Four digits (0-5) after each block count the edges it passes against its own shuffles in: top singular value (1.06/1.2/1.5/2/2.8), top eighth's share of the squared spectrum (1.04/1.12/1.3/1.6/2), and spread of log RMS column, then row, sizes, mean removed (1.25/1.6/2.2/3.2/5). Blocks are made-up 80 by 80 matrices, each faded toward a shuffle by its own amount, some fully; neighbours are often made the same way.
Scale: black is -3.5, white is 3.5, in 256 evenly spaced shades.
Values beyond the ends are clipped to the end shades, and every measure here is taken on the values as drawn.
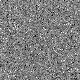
1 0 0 0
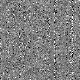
2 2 3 0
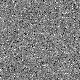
0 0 0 0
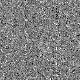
1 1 2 0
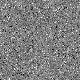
3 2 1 0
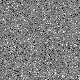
0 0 0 0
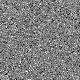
1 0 0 0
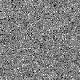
3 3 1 1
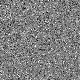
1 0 0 0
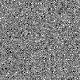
3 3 1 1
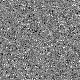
1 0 0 0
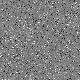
0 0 0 0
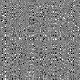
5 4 3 2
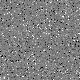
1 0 0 0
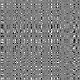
5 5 4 3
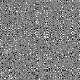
4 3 2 2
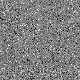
0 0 0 1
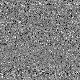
1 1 0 2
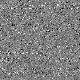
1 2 0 2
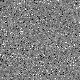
0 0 0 1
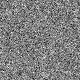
0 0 0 0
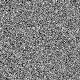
2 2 0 0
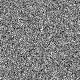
0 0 0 0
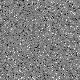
2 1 0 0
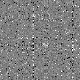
4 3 2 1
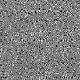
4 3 1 2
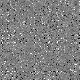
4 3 2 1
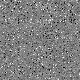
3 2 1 0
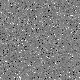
0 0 0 0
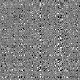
4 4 3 2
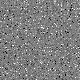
2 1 0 0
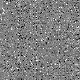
3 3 2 1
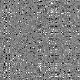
4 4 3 2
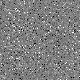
3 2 1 1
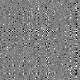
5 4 3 2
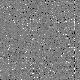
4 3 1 0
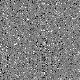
3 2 1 0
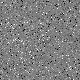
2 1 0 0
